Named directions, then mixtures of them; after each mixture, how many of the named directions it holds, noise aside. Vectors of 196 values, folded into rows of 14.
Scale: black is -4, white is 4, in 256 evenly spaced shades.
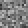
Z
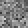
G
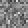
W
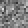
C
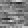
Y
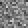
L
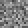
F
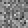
two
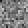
three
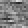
one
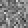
three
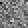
one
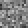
one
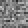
three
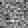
three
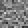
two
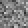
three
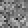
two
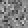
three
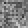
three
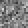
one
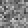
three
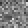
two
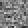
three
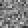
three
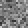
three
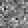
three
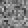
three
